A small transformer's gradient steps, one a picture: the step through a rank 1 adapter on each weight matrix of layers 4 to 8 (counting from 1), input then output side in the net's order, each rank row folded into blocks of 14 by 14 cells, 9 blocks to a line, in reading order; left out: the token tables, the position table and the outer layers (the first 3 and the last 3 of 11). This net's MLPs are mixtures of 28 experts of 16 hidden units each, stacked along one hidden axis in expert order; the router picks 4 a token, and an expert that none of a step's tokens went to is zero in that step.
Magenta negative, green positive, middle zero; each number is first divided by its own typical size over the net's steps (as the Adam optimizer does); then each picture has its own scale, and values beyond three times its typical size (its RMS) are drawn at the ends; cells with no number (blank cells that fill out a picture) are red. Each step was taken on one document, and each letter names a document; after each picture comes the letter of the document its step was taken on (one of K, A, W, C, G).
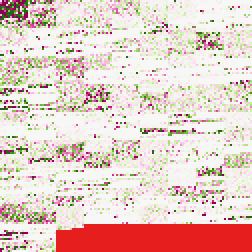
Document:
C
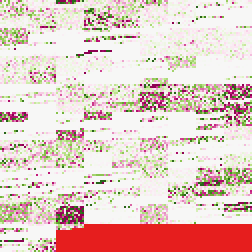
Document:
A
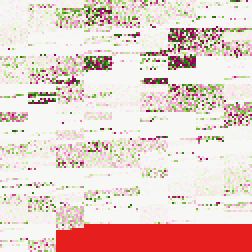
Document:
A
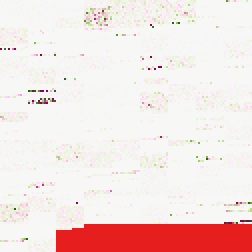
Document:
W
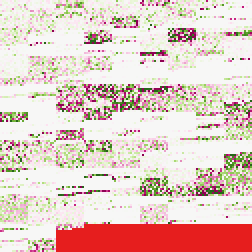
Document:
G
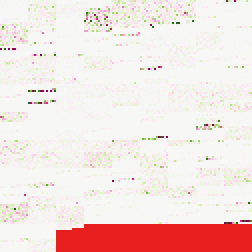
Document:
W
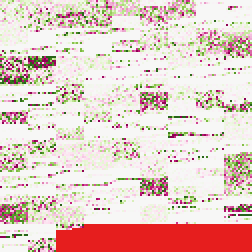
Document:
C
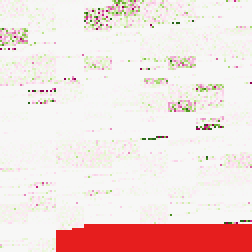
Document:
W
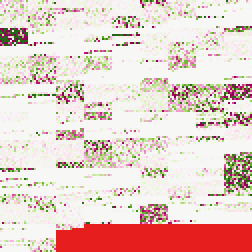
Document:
A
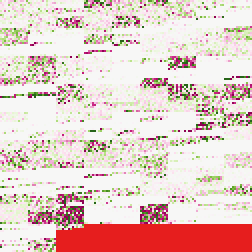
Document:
G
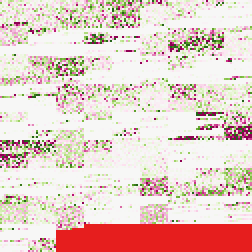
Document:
G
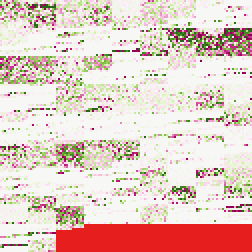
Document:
C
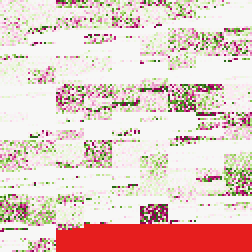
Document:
G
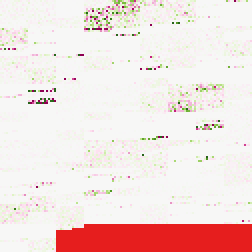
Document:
W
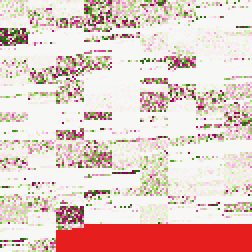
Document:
A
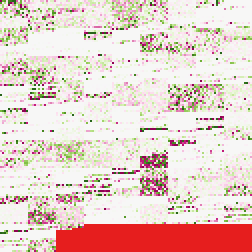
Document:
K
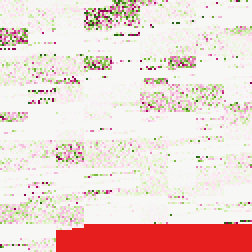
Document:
W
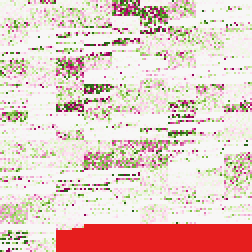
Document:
C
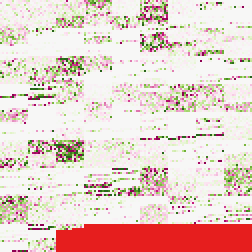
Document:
K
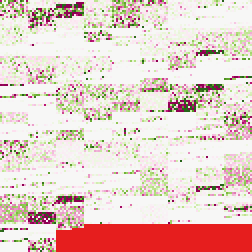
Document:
G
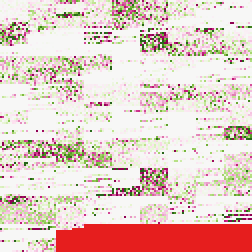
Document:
K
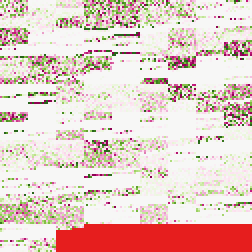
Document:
A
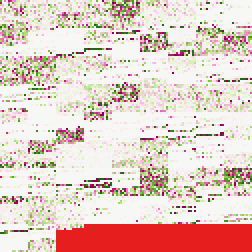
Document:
K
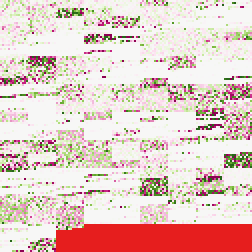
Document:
G
